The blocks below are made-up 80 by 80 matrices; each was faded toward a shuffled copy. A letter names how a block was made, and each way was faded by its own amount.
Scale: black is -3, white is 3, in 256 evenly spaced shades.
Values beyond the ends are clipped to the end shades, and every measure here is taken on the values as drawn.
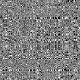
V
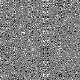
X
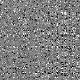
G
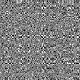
V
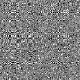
V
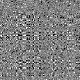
V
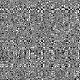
V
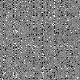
X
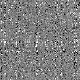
G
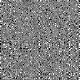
G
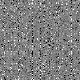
X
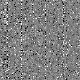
G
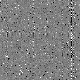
X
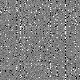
X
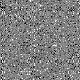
X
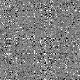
G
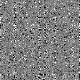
G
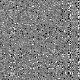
G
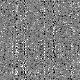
G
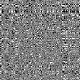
V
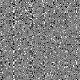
X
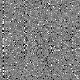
X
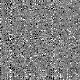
G
